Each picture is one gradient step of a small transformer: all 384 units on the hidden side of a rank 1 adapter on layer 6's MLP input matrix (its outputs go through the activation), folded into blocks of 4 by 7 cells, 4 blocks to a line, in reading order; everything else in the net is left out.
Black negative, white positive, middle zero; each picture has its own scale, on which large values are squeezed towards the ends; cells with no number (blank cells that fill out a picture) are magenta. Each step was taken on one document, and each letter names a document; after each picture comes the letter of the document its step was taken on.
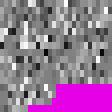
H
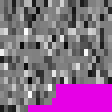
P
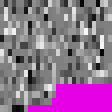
P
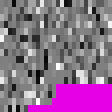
H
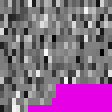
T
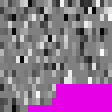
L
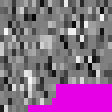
P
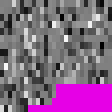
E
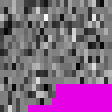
E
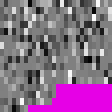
L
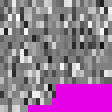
E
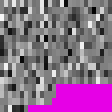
H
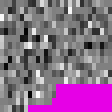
E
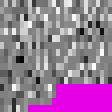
L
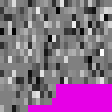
L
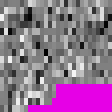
E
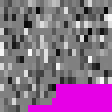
L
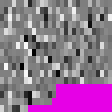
E
